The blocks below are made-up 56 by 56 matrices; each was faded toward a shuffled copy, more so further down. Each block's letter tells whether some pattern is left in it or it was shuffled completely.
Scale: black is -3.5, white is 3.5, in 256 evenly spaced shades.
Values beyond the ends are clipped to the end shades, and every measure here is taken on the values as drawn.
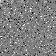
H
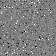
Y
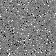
Y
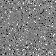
H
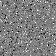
Y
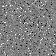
Y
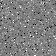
Y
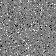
Y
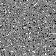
H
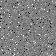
Y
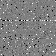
H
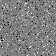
Y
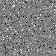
Y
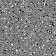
Y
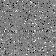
H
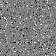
H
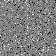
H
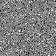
H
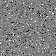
Y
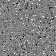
Y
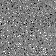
H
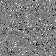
H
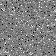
H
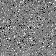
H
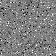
H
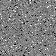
Y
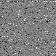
H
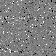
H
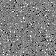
H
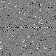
H
